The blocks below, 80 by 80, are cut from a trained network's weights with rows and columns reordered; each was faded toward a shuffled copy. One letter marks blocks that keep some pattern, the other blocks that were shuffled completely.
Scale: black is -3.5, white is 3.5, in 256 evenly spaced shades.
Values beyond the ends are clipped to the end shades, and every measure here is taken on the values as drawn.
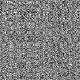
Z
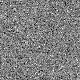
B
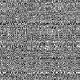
Z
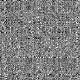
Z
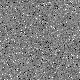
B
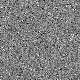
B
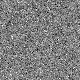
B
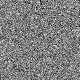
B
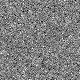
B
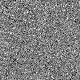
B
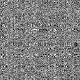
Z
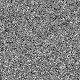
B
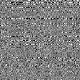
Z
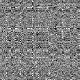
Z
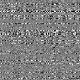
Z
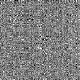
Z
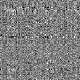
Z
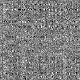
Z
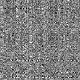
Z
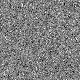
B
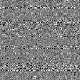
Z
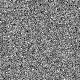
B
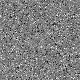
B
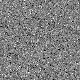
B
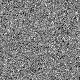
B
